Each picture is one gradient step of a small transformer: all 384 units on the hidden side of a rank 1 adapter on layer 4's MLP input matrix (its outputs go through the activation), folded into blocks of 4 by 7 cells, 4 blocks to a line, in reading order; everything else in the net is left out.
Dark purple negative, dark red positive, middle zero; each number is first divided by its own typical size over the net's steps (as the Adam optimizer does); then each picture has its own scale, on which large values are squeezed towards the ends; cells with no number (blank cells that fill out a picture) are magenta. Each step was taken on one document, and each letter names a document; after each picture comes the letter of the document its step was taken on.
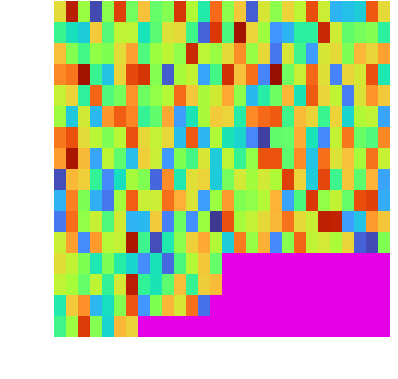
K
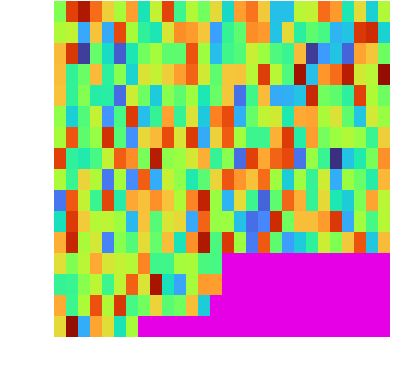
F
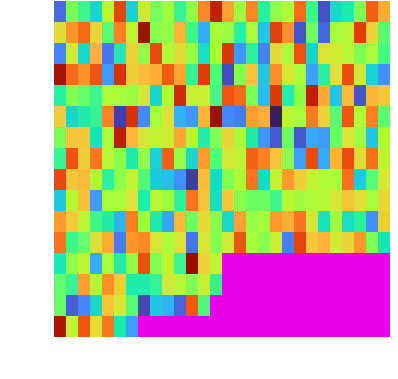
K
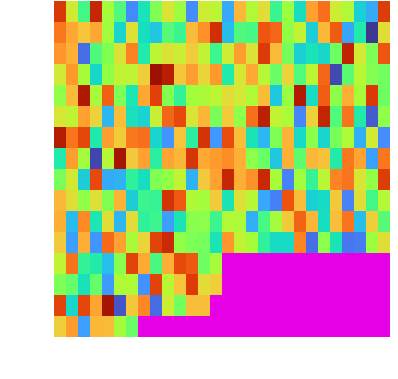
F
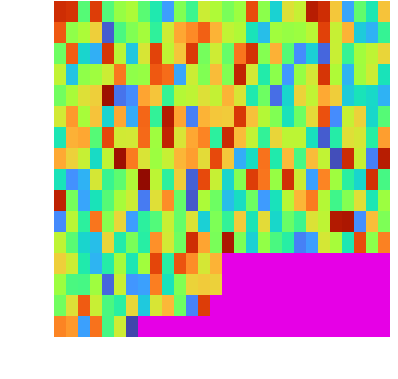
F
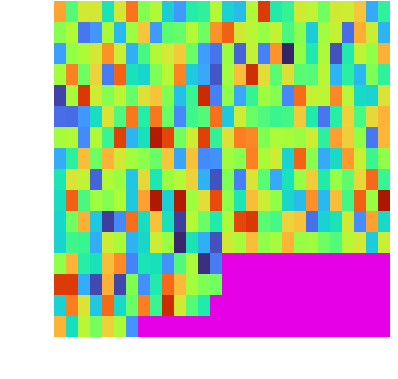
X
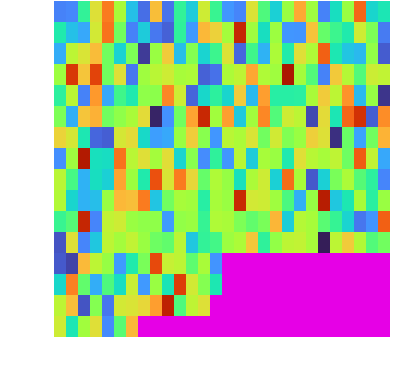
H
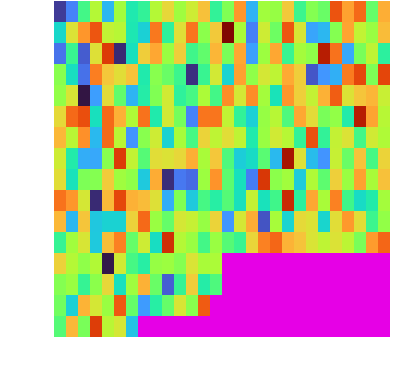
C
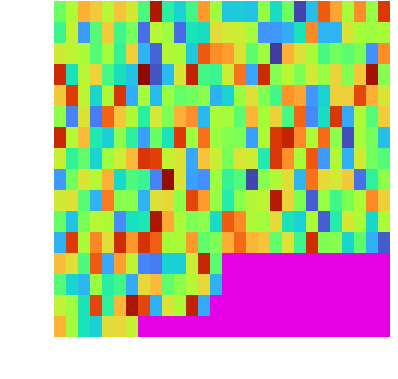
K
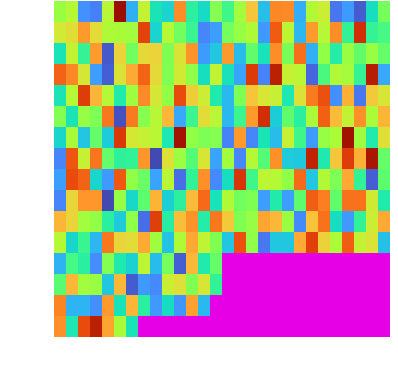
K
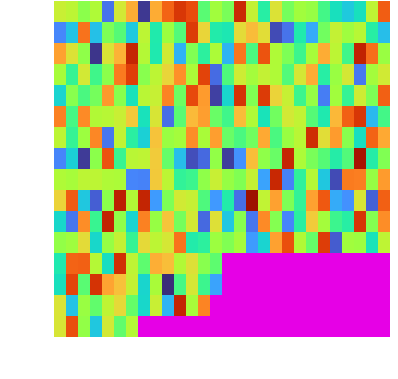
H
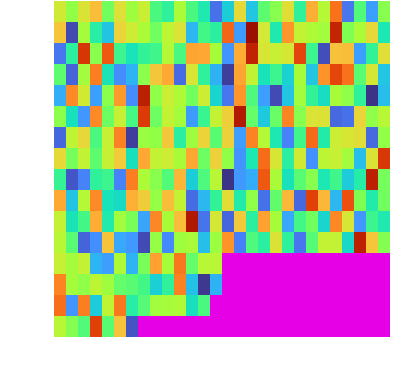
F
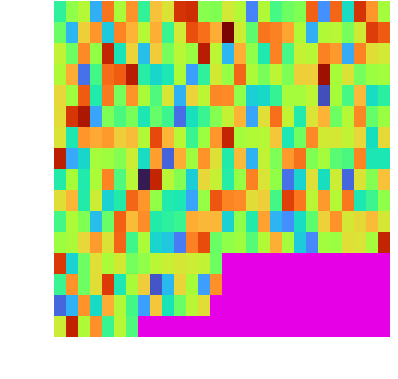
C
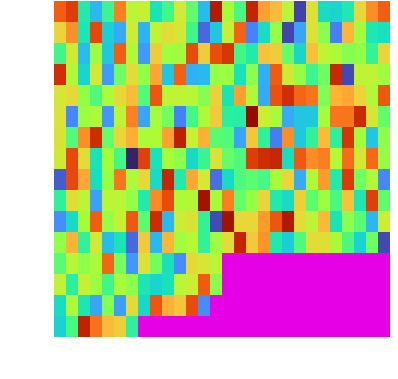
K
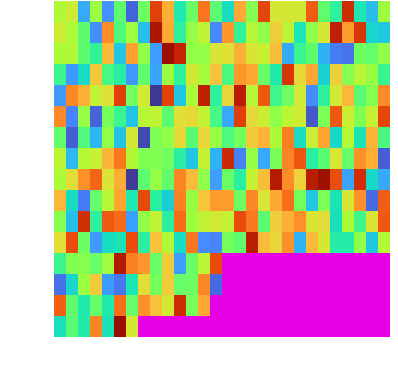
X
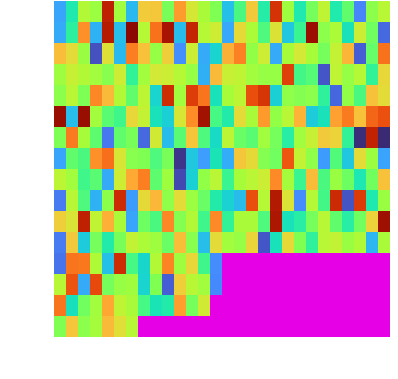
H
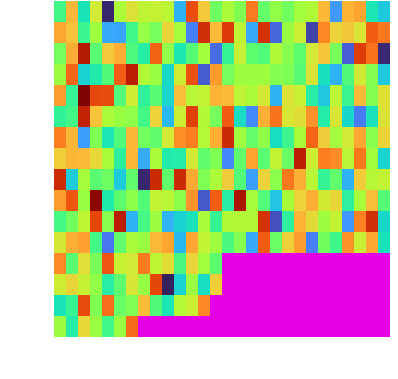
C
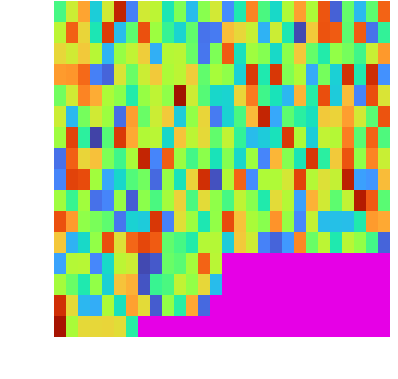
K
